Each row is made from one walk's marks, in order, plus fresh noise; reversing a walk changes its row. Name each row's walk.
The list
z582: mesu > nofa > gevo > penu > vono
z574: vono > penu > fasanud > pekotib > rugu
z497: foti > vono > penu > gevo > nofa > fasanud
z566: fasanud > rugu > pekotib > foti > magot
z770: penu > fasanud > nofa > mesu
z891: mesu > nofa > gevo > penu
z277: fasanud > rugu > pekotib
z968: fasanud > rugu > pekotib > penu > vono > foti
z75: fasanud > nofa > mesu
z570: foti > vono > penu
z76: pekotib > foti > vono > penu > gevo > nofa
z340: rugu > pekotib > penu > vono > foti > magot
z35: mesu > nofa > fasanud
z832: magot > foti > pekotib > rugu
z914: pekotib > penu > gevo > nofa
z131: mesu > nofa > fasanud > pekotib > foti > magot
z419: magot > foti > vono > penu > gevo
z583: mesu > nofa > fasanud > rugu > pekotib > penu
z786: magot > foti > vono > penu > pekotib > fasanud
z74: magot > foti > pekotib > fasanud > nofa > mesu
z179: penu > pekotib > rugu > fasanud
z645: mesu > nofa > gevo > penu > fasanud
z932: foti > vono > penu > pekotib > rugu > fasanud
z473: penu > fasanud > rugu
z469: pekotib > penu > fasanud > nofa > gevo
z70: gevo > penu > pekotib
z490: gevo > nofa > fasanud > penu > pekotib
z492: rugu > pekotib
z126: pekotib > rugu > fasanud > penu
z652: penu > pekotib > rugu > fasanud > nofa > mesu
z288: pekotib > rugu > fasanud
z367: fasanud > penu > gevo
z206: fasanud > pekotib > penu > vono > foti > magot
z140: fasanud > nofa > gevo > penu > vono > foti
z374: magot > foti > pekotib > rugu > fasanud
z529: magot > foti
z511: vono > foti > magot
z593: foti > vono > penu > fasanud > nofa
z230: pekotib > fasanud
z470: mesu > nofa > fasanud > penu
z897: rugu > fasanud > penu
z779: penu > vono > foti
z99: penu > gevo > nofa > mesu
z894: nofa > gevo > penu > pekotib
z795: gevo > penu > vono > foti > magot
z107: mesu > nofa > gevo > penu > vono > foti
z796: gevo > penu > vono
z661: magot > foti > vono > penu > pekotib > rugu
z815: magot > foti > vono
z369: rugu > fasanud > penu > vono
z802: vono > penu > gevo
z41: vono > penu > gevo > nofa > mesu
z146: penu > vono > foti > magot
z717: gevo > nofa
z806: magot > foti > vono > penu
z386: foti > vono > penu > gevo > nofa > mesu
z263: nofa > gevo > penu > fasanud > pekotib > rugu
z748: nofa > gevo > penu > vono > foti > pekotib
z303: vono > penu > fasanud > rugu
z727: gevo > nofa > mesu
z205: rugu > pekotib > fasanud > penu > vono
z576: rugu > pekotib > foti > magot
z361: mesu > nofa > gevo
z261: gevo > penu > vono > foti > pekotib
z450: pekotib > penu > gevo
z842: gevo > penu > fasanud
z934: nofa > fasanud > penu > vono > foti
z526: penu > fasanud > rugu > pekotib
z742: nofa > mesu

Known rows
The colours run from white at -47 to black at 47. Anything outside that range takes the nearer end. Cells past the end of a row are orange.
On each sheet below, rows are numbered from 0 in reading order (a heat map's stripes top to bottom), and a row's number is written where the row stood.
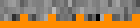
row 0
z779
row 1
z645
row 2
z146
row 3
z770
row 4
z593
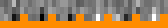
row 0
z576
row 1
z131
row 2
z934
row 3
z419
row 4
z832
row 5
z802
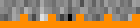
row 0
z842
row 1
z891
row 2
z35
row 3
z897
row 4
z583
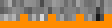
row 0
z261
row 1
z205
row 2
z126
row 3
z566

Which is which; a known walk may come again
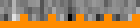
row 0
z891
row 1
z786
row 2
z374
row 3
z779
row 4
z645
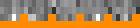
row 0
z419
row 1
z492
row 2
z107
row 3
z76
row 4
z717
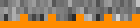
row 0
z361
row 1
z470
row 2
z511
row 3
z277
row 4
z661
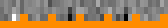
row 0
z582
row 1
z140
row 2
z131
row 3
z146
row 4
z74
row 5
z126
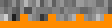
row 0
z832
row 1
z230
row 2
z583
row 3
z490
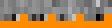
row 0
z652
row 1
z770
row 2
z99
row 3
z529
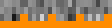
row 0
z934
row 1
z369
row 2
z576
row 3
z205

